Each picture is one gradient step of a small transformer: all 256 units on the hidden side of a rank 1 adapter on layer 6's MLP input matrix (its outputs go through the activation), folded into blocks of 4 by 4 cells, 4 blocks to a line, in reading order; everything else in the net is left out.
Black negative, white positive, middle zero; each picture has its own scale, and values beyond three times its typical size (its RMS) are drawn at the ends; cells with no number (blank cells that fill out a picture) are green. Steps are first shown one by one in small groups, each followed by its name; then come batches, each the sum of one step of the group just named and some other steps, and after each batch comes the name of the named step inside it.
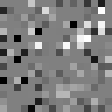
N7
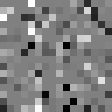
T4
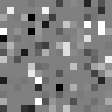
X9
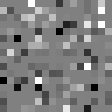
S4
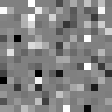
S4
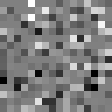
S4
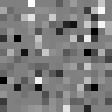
S4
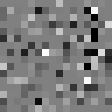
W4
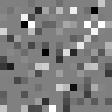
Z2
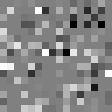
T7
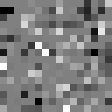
W4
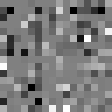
W4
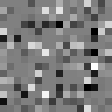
W4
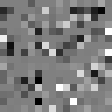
W4
